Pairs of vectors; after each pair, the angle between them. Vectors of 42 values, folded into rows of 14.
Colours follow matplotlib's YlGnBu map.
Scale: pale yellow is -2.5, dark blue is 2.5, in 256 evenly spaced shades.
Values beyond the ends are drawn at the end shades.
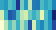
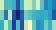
orthogonal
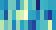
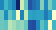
partly aligned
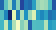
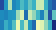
partly aligned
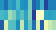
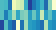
orthogonal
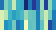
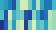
partly opposed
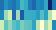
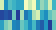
partly opposed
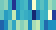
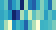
orthogonal
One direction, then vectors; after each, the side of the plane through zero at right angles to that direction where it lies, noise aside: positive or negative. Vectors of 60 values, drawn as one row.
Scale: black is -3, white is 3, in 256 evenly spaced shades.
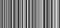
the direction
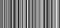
positive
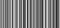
negative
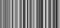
negative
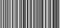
negative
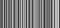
positive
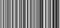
negative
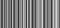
positive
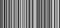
positive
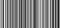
negative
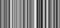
negative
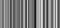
positive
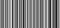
negative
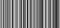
negative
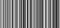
negative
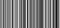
negative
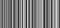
positive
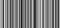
negative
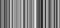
negative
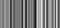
positive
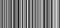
positive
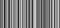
positive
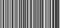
negative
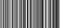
negative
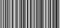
negative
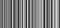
positive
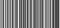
negative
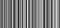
positive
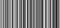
negative
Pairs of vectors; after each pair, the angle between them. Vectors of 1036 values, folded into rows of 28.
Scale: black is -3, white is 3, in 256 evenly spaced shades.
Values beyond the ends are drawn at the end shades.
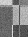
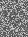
orthogonal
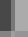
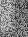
partly opposed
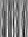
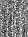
partly aligned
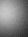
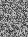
orthogonal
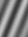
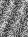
partly aligned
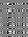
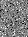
orthogonal
